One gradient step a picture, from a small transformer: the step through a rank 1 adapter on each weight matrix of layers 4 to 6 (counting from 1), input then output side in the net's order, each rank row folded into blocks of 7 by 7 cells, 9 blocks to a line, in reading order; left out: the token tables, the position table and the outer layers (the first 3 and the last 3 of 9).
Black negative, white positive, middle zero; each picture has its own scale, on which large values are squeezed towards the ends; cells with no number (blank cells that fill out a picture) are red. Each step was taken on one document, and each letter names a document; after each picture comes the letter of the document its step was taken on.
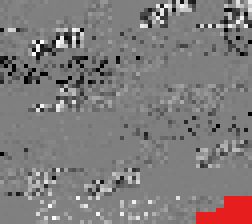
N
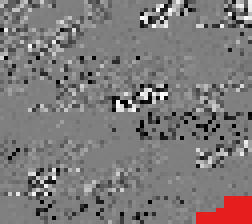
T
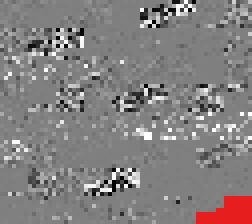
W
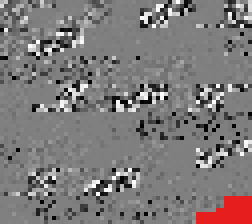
T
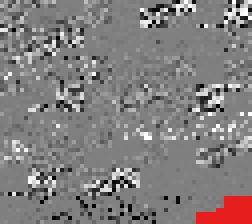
W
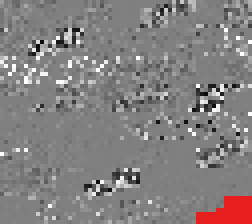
N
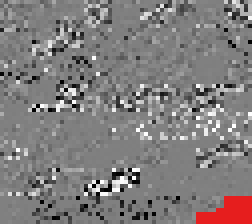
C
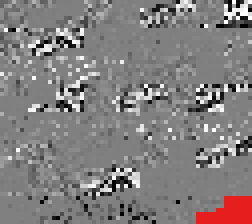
W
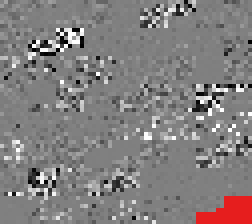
C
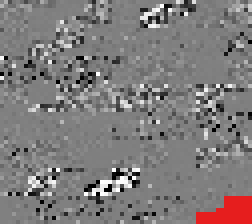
C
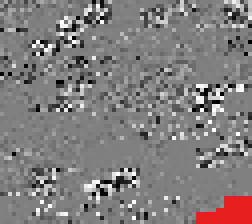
C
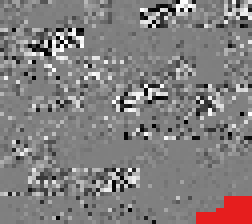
W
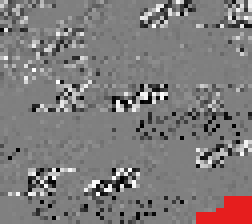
T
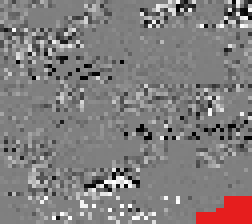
W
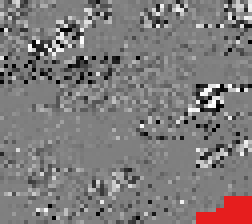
T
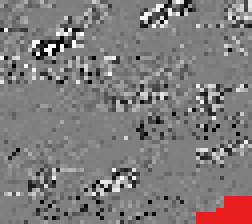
T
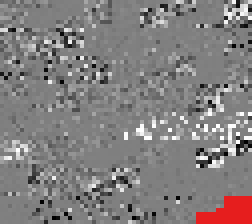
W
